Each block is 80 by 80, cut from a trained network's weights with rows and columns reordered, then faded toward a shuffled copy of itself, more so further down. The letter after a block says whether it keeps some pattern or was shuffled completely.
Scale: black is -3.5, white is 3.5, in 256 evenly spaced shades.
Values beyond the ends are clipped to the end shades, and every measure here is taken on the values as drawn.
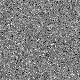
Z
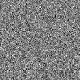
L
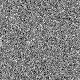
Z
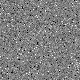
Z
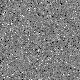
Z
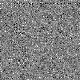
L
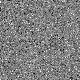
Z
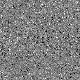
L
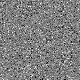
L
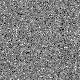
Z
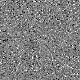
L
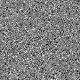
L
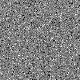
L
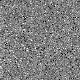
L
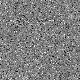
L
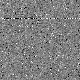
L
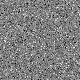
Z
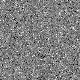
Z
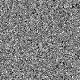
L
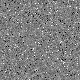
Z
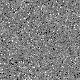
Z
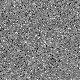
Z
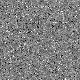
L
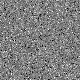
Z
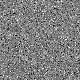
Z
